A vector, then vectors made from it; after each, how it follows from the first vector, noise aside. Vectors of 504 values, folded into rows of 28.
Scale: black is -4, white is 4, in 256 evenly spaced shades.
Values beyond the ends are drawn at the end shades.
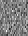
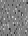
partly zeroed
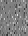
partly zeroed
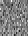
wrapped around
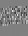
partly zeroed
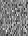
copied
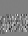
partly zeroed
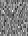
wrapped around
